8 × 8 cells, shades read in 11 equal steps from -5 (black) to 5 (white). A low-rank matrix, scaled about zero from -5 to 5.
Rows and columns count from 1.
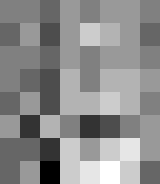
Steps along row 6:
down up down down up up up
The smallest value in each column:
-1 -3 -5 0 -3 -2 0 -1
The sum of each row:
2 4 2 4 7 -4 7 9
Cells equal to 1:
16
